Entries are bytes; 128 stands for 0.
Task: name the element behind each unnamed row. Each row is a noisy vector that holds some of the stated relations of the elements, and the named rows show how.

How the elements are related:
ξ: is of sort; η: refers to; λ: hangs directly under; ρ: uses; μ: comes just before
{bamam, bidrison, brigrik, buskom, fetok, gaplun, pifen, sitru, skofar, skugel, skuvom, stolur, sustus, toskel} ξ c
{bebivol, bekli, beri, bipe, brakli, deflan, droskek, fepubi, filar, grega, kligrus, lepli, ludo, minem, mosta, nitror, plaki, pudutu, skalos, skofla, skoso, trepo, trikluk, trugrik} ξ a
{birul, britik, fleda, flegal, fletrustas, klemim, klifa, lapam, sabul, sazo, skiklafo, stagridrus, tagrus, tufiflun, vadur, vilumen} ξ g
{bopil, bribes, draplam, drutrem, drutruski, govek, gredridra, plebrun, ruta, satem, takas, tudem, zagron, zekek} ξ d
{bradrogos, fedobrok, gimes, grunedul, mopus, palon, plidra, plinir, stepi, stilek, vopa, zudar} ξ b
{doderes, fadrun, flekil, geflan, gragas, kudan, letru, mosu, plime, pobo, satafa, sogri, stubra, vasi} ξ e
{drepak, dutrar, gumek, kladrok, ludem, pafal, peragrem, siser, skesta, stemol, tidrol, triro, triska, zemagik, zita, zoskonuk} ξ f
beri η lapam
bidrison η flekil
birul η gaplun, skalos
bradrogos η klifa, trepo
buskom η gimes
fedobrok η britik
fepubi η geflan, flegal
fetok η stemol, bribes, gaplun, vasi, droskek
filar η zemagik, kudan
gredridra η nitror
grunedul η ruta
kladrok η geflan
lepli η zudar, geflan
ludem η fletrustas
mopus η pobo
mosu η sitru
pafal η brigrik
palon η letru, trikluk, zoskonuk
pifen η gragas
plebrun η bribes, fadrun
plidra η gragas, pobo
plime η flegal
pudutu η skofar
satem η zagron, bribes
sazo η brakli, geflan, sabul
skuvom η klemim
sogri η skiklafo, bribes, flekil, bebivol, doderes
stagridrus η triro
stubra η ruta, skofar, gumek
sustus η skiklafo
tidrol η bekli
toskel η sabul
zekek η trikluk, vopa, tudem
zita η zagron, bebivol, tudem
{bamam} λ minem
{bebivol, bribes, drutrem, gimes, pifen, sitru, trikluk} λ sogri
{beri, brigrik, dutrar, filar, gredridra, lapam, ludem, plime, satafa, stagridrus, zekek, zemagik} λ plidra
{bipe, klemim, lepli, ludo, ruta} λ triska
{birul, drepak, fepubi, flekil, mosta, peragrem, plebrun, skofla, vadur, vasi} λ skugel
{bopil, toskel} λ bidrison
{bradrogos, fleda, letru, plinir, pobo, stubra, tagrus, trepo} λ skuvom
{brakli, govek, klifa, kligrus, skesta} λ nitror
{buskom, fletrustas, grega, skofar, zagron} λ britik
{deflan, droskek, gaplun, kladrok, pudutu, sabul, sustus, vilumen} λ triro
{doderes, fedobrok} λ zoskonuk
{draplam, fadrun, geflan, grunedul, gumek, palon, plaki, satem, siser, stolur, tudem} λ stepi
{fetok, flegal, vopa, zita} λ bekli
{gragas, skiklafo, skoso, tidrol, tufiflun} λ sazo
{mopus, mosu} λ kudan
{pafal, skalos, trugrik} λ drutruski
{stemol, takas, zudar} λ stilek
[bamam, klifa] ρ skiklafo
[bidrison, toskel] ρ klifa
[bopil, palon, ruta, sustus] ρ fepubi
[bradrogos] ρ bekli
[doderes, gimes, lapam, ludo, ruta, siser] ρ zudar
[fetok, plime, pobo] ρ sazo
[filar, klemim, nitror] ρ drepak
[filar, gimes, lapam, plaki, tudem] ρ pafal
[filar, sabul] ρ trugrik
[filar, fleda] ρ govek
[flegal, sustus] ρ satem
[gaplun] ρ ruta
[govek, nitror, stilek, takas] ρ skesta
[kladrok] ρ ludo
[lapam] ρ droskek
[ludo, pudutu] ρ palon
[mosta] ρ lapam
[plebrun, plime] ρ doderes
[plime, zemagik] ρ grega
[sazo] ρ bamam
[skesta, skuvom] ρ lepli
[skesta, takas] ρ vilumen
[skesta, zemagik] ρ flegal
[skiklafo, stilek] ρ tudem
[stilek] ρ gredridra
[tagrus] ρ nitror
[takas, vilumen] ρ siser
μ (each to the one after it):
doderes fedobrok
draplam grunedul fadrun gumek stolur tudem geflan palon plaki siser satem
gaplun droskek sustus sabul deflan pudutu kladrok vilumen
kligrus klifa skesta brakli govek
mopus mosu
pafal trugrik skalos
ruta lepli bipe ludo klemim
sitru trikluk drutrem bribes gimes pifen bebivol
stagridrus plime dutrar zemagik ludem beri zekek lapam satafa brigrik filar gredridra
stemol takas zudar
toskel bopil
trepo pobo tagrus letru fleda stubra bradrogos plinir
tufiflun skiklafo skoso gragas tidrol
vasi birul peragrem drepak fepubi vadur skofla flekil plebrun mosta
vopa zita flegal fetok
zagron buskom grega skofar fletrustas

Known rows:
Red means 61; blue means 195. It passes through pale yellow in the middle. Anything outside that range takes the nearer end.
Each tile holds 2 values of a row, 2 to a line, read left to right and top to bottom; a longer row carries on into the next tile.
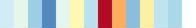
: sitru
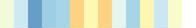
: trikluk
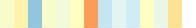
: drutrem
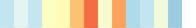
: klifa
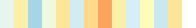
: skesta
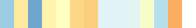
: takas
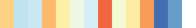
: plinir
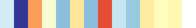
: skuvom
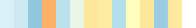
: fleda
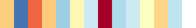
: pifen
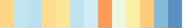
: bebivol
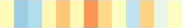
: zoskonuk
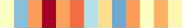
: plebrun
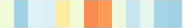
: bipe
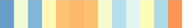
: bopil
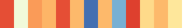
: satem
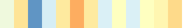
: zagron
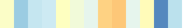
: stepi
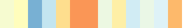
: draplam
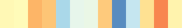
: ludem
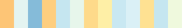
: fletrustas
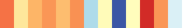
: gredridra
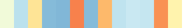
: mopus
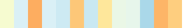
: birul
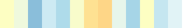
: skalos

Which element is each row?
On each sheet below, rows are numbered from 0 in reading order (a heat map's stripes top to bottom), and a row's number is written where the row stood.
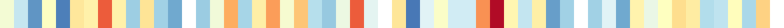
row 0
bamam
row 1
stagridrus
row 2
stolur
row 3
tagrus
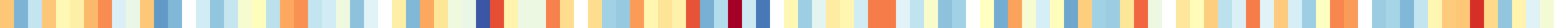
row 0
skofla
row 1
ludo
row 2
sogri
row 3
satafa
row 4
deflan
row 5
plidra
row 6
pafal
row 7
doderes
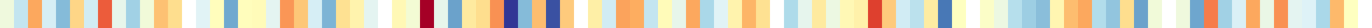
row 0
mosu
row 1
dutrar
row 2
fepubi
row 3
tidrol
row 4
flegal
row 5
zudar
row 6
grunedul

